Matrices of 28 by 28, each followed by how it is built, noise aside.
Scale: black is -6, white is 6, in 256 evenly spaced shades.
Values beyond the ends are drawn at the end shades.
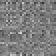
low rank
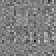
low rank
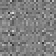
low rank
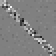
banded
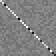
diagonal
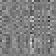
low rank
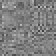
low rank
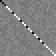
diagonal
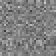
low rank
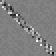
banded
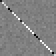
diagonal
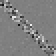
banded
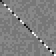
diagonal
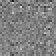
low rank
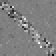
banded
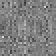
low rank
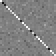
diagonal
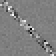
banded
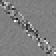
banded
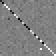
diagonal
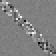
banded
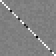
diagonal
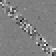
banded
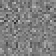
low rank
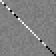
diagonal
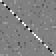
diagonal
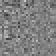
low rank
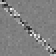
banded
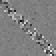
banded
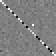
diagonal
